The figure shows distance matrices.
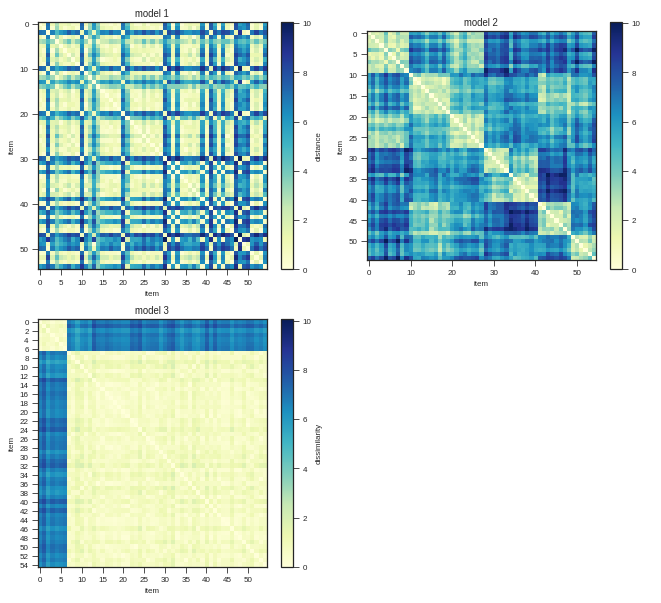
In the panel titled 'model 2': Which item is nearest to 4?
7
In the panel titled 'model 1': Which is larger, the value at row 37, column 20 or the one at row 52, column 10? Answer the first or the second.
the second
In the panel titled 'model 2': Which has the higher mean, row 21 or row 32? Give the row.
32
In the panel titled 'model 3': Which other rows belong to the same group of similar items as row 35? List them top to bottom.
7, 8, 9, 10, 11, 12, 13, 14, 15, 16, 17, 18, 19, 20, 21, 22, 23, 24, 25, 26, 27, 28, 29, 30, 31, 32, 33, 34, 36, 37, 38, 39, 40, 41, 42, 43, 44, 45, 46, 47, 48, 49, 50, 51, 52, 53, 54
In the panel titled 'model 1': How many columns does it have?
55
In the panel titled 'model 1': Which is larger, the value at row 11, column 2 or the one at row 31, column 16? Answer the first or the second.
the first
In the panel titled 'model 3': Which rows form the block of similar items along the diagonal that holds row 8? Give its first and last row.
7 to 54
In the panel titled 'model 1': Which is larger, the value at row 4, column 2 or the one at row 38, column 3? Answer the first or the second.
the first
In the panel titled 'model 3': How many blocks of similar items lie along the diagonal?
2
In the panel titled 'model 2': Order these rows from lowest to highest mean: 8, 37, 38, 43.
8, 37, 38, 43
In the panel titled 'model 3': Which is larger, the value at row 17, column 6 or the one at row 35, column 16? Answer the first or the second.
the first
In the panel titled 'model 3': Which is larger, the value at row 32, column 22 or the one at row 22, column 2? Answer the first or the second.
the second
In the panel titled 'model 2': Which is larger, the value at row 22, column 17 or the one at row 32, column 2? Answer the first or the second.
the second
